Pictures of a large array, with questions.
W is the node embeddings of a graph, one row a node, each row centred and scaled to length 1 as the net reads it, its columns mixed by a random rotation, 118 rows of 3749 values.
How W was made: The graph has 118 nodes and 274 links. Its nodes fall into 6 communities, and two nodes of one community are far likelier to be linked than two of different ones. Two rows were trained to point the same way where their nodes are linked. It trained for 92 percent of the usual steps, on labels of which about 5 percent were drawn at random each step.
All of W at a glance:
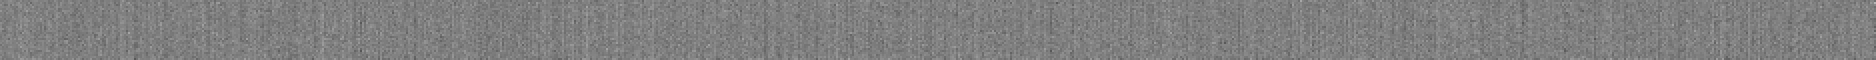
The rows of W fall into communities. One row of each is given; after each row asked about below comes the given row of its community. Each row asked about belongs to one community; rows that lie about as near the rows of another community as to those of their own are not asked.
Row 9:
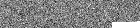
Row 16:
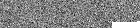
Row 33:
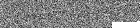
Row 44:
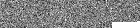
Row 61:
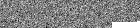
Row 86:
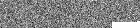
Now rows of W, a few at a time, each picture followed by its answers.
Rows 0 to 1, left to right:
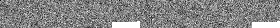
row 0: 9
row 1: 86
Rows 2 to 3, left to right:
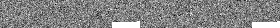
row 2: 61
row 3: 44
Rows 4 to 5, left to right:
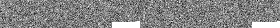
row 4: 9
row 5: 16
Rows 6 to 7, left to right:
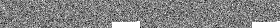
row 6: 9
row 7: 61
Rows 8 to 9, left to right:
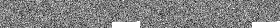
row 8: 16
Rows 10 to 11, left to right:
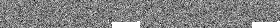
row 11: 33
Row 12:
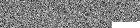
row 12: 33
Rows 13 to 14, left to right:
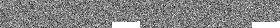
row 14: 61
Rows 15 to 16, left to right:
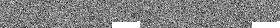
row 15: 44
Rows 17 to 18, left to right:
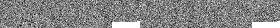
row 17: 86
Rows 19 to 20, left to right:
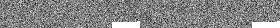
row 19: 9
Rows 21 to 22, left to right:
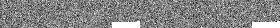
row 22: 86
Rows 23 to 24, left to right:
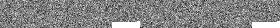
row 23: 86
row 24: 16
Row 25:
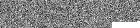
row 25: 86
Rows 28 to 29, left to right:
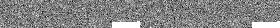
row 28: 86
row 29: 33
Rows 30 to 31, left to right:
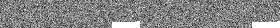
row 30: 16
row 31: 9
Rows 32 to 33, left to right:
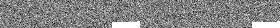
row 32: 9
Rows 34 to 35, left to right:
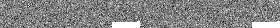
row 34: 33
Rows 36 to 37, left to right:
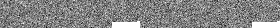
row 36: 9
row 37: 16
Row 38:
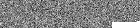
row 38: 16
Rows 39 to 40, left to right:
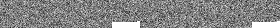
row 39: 44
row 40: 61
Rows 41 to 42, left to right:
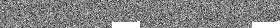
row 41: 44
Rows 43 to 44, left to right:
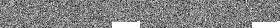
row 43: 44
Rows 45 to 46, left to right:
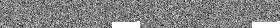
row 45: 86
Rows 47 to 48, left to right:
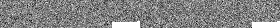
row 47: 33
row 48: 86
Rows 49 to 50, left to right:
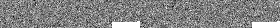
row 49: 33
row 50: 33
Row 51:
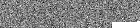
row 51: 44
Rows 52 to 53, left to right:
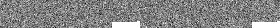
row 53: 86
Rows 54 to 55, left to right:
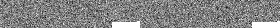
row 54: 44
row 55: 33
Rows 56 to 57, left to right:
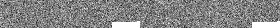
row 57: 9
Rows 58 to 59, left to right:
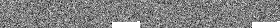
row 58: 44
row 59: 86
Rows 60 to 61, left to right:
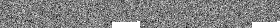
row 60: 86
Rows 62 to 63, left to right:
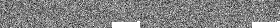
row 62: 86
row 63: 9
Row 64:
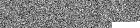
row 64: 9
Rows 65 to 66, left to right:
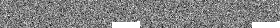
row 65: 86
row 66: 16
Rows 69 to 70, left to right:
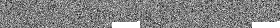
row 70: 86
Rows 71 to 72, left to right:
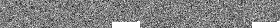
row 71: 9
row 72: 44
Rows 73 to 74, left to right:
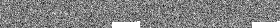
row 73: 44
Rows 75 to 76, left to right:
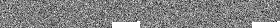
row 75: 44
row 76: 44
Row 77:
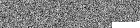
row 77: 9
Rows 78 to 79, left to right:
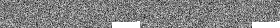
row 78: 9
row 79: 9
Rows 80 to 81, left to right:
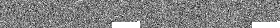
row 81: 86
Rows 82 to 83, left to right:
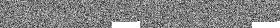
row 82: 33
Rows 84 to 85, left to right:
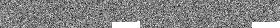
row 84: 44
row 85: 61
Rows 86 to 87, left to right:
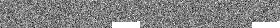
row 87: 61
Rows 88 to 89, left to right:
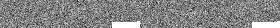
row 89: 44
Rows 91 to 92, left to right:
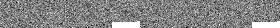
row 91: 44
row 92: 61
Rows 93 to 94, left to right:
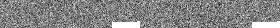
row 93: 44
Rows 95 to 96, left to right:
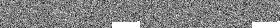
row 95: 44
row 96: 33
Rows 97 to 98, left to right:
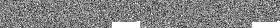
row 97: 16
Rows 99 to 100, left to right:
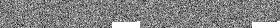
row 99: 86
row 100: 44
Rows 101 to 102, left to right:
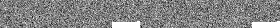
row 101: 86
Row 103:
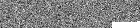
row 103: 86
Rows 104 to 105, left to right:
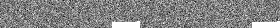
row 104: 86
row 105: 9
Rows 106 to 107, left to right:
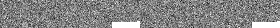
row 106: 86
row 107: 44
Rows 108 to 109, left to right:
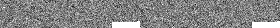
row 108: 9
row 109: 61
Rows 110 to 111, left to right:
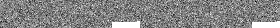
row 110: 61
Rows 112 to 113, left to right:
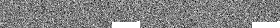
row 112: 16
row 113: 9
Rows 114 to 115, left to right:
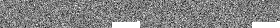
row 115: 16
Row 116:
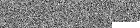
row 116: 61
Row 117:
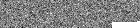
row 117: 44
